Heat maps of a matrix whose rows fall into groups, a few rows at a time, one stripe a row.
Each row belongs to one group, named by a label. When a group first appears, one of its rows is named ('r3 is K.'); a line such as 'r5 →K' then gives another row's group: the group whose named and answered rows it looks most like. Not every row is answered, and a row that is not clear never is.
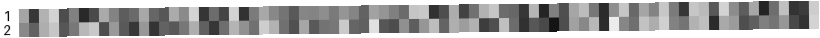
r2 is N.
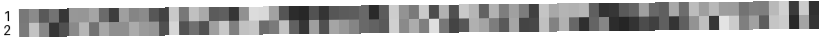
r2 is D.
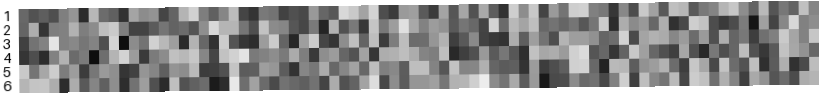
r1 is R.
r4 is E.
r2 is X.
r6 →N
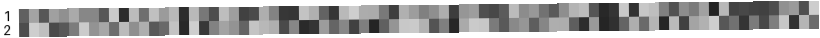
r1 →R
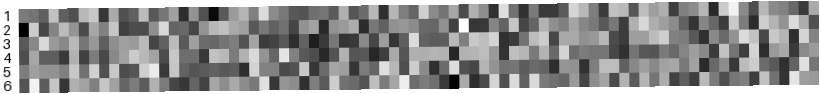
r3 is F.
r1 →N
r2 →X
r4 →D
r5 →F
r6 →X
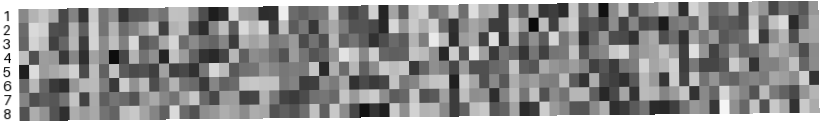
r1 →N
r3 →D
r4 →N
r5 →X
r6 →D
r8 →D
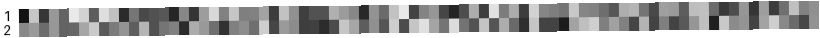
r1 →X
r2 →N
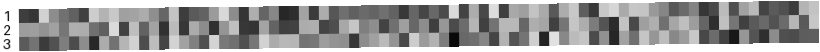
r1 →F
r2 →R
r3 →E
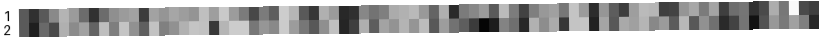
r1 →E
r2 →E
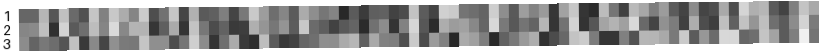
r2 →F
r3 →R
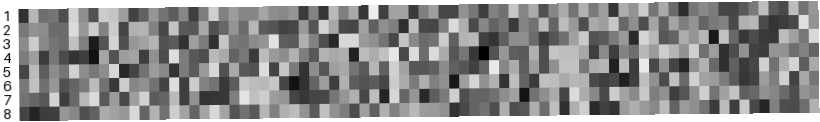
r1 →X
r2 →F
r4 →E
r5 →X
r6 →D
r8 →E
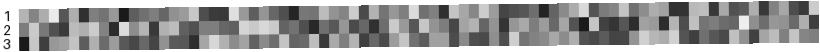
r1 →N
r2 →D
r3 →X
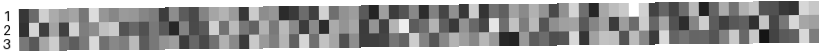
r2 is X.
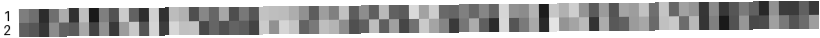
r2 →E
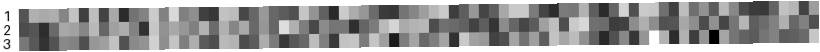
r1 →R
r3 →R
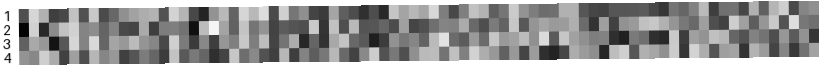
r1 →D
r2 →X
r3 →D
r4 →N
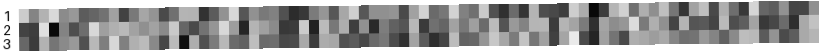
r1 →N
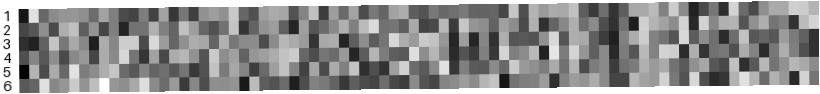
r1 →X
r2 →R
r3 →E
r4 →E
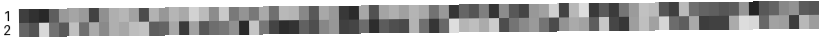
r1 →E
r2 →F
